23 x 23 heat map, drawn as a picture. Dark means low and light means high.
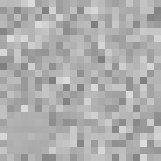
On average the colour sits 70% of the way up the scale. In the bottom left lies a patch that is calmer than the rest. The bottom left is the smoothest part. The values follow a bell shape. No overall slope runs across the table.
